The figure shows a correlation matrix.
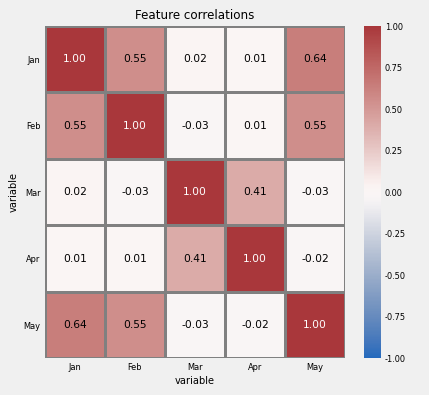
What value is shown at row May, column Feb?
0.55
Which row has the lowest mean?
Mar
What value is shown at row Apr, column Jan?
0.01
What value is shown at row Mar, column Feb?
-0.03
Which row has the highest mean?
Jan
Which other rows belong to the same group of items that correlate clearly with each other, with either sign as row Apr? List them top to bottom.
Mar
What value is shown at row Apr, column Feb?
0.01
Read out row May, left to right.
0.64 0.55 -0.03 -0.02 1.00
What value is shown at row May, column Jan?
0.64
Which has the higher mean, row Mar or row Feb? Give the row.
Feb
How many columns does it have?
5
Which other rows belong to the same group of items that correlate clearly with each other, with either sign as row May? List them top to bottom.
Jan, Feb
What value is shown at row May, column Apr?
-0.02
